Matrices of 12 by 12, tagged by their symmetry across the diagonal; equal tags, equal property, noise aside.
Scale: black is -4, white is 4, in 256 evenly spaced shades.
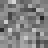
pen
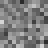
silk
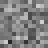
pen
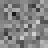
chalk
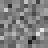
silk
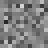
silk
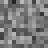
pen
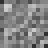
chalk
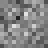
chalk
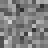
silk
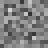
pen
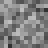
chalk
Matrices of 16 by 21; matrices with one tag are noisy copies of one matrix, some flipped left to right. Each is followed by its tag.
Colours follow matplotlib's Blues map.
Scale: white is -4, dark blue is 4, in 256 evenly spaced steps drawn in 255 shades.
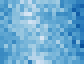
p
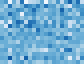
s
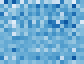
s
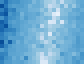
p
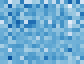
s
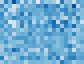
s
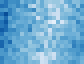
p
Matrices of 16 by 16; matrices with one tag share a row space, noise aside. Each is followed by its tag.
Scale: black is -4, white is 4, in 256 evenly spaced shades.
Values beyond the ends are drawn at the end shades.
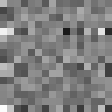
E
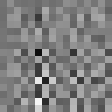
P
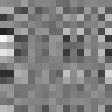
E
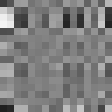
E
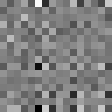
P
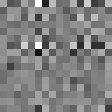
P
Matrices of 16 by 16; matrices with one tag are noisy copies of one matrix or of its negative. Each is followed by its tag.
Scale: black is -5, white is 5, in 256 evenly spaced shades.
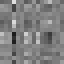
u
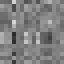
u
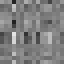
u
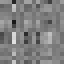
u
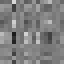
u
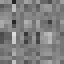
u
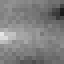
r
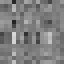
u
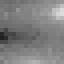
r
